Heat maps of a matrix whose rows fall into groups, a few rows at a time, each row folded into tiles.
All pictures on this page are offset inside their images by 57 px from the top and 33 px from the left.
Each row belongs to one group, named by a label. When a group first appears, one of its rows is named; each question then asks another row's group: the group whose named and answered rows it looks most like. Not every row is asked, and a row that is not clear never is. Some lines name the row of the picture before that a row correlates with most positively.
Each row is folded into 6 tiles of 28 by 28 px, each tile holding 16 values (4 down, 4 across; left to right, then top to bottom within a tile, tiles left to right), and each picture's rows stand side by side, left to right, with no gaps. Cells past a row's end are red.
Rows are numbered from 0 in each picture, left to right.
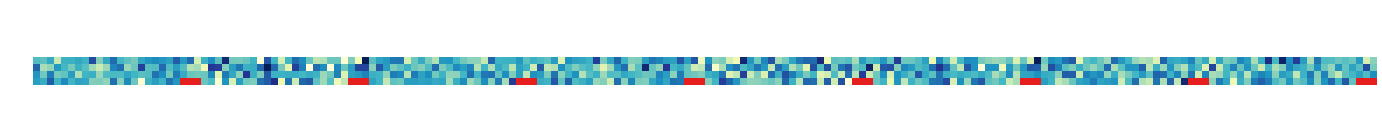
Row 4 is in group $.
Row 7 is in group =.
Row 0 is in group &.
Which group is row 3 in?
&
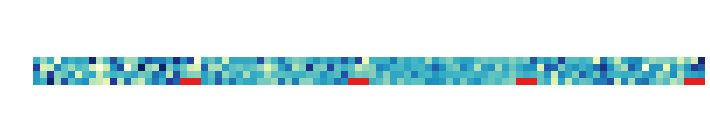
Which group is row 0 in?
&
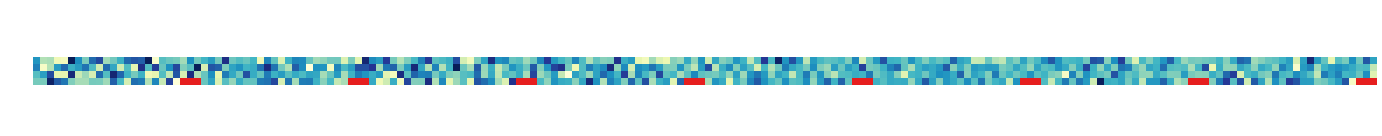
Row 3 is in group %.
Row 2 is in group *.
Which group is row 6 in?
*
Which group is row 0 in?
$
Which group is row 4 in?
=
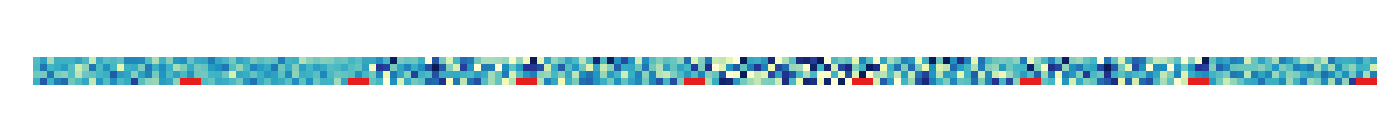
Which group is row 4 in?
$
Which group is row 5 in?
=
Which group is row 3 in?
=
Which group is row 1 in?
%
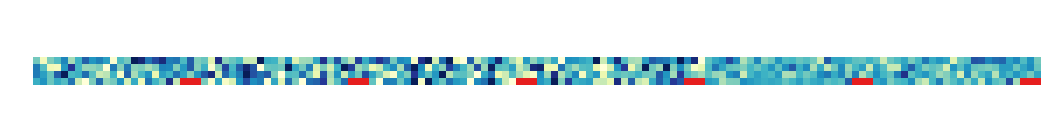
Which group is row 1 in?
*
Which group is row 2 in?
*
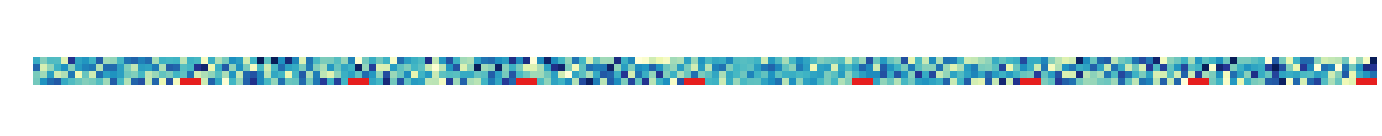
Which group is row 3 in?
%
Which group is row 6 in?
$
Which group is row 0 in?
$
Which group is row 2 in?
&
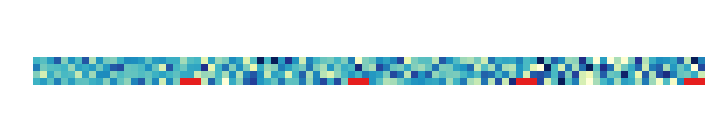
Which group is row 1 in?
=
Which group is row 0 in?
$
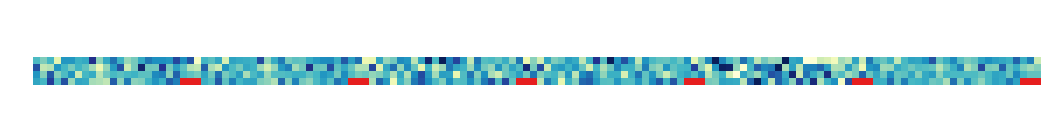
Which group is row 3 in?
=
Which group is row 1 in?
&
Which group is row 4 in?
%
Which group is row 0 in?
&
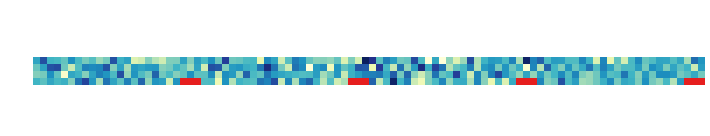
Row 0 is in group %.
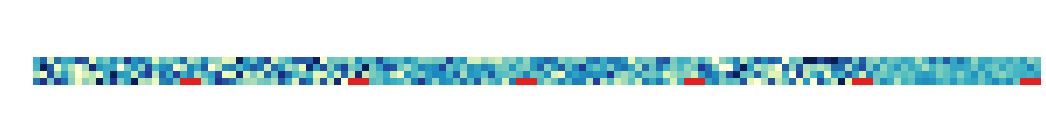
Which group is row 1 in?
$
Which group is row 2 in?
%
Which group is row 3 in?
*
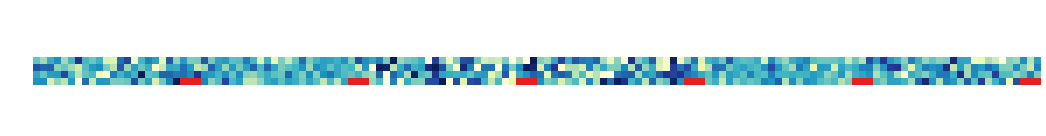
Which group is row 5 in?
%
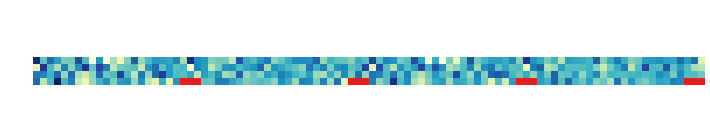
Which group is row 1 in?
$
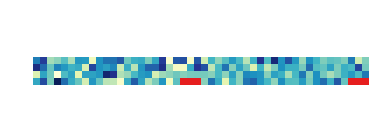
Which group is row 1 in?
=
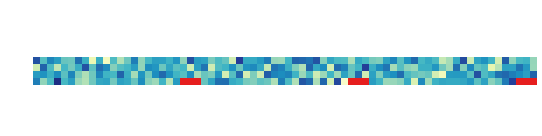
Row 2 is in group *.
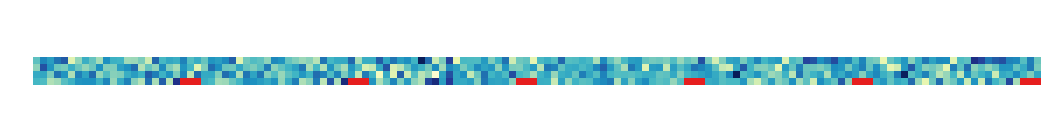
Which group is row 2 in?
*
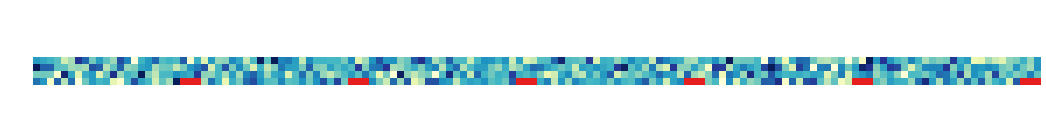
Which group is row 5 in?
%
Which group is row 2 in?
*
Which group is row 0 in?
*
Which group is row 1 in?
=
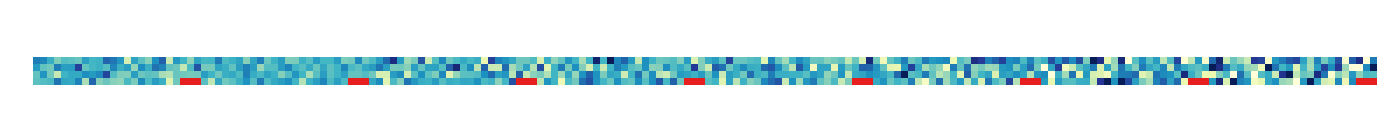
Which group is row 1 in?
*
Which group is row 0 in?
*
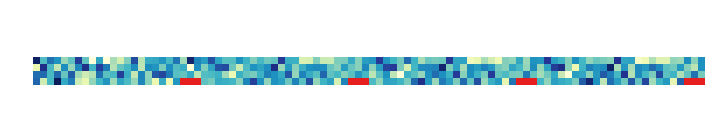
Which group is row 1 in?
%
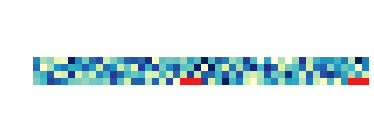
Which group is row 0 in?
$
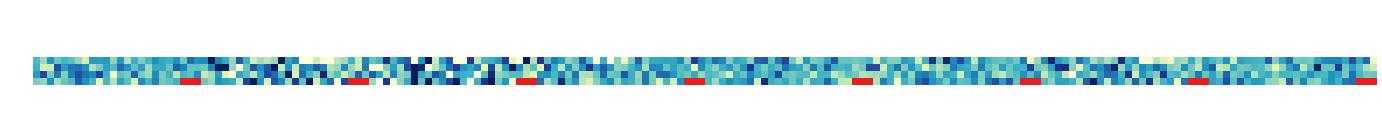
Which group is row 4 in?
*
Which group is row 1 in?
%
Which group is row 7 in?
&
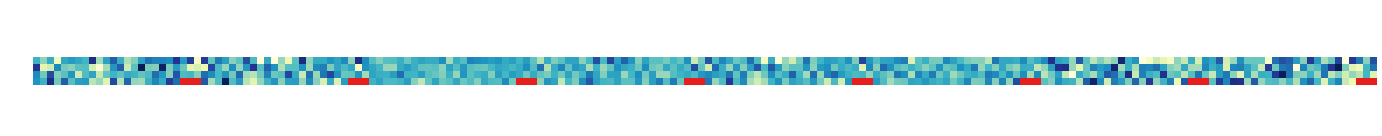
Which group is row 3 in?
=
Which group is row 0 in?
&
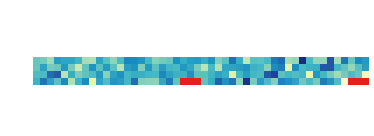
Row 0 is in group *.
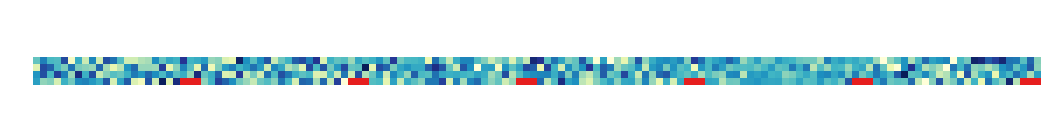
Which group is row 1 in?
$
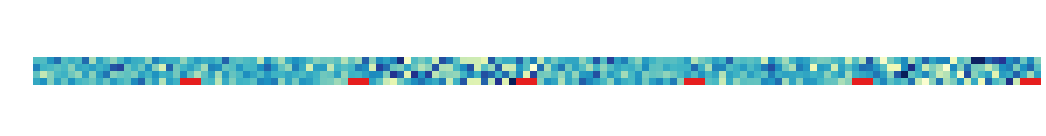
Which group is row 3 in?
=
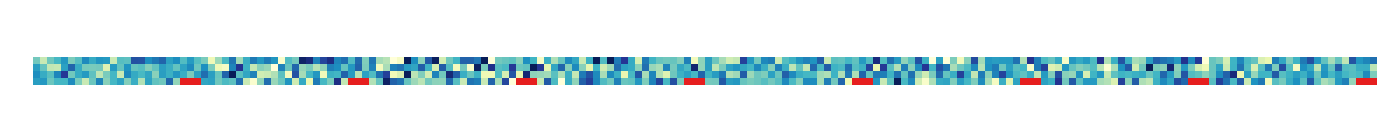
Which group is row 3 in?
=
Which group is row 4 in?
$
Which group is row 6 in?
&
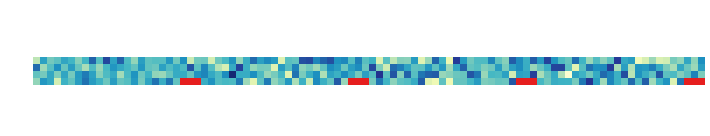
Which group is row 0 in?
=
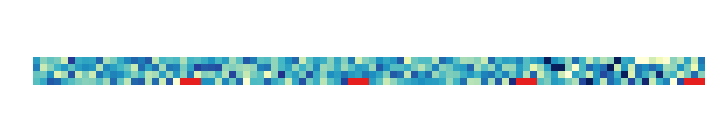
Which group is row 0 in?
$
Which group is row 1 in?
*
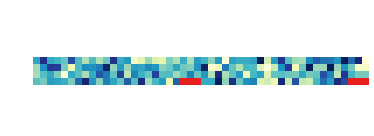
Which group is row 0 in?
%
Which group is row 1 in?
&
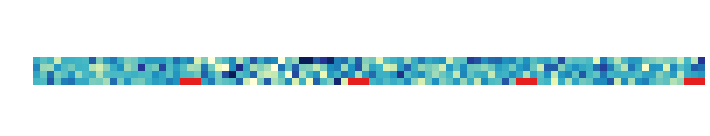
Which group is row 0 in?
&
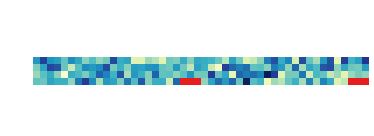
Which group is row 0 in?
%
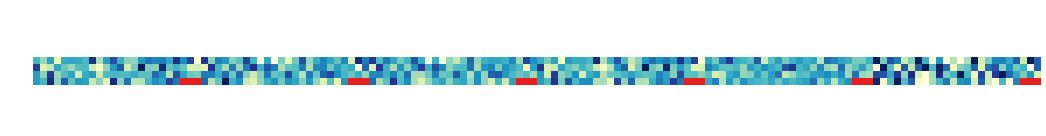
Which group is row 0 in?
&
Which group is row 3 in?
&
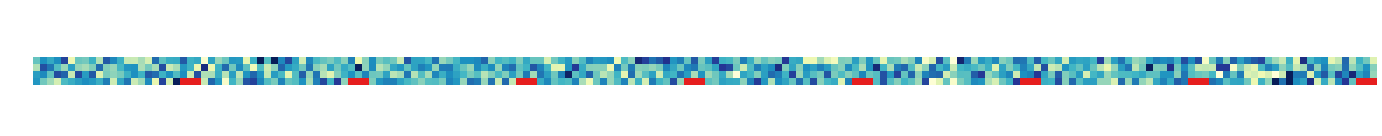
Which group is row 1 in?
=
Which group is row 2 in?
$
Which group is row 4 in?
%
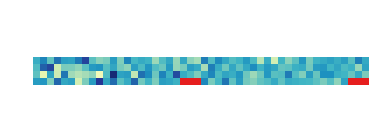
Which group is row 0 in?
*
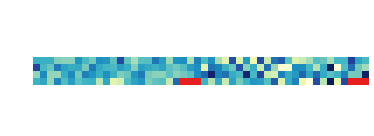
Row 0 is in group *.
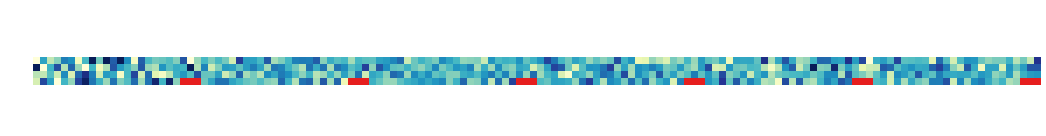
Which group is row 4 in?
&
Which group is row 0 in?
=
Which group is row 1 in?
$
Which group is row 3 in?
%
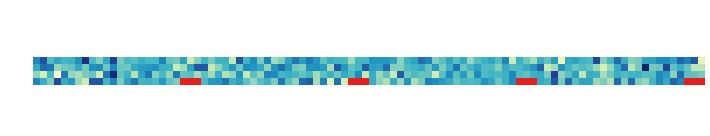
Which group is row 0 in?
*
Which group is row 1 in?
$
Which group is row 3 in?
&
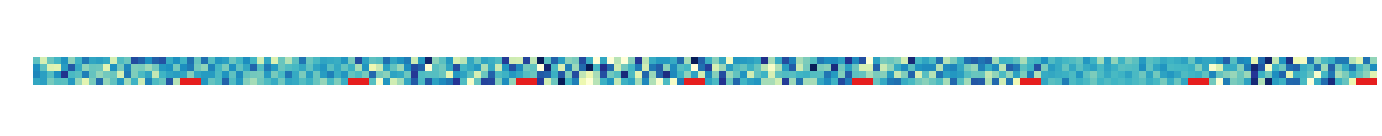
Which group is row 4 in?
&
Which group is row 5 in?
$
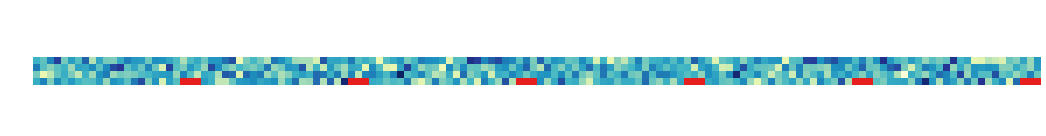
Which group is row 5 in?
%
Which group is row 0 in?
$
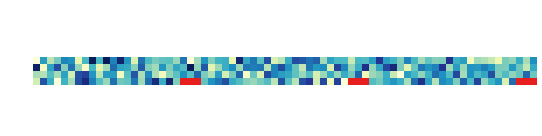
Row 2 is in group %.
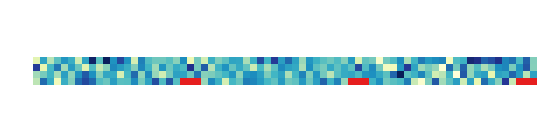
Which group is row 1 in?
=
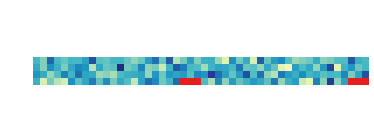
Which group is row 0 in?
*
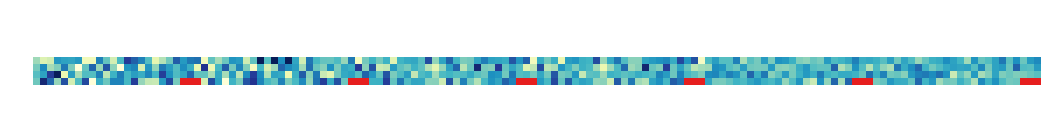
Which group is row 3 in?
&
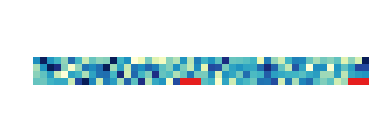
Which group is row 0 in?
%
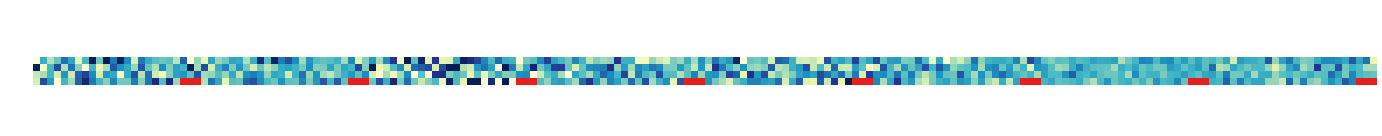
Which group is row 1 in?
=
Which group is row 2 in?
$
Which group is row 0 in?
=
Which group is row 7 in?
&
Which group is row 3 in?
%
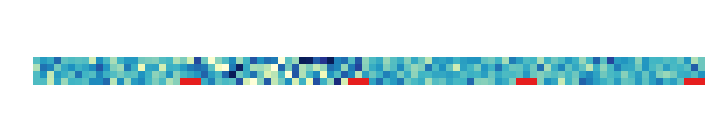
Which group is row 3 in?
=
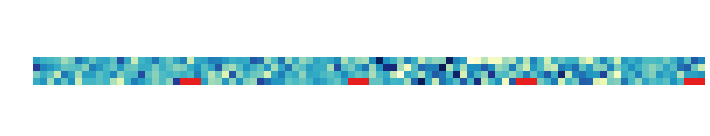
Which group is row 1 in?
*
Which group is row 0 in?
*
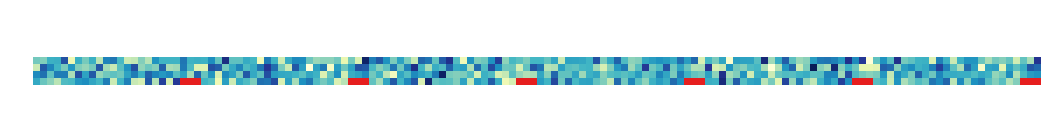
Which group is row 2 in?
*
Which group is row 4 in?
&
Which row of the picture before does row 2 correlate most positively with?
1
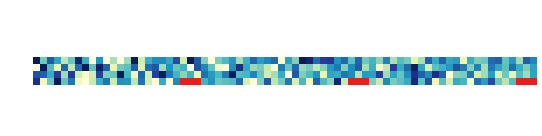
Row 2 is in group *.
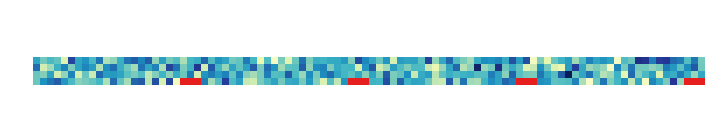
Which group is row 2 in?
&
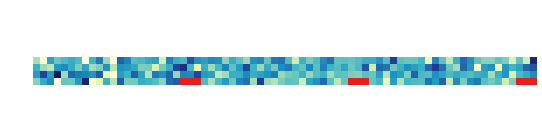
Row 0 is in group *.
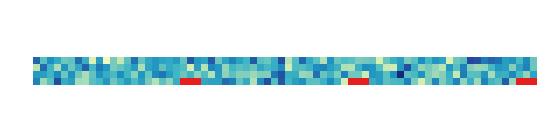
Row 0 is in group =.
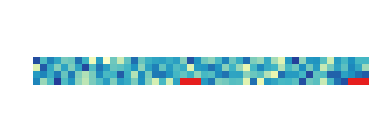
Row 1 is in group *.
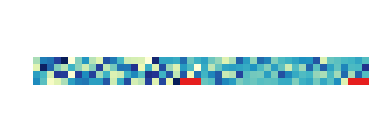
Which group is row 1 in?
$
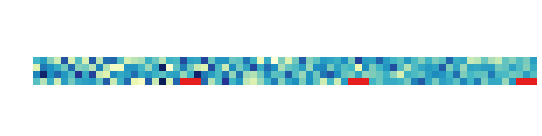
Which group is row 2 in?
%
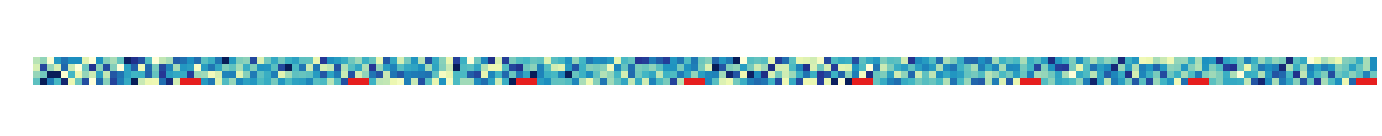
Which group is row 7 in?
%
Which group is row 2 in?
*
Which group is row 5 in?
$
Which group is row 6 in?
%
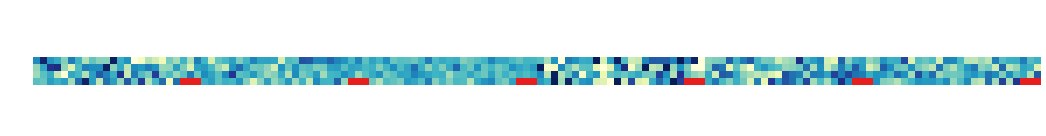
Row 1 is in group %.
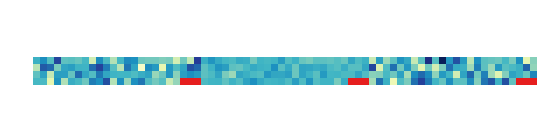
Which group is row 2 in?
=
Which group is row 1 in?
%
